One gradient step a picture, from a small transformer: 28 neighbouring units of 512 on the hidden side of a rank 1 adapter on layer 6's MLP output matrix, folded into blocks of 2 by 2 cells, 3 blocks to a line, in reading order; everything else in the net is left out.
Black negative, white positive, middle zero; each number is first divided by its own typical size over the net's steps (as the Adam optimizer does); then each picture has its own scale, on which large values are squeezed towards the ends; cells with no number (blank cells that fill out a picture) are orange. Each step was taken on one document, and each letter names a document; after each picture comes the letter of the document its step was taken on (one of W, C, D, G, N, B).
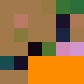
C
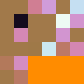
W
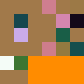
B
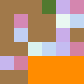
C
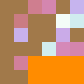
W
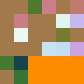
B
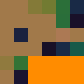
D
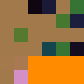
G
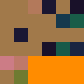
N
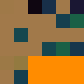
G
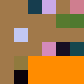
G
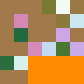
C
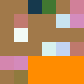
N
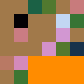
W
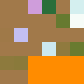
D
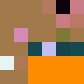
D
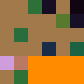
D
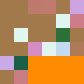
B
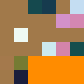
N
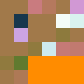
W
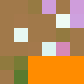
B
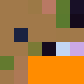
D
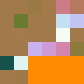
C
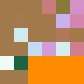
C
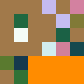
B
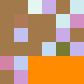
B
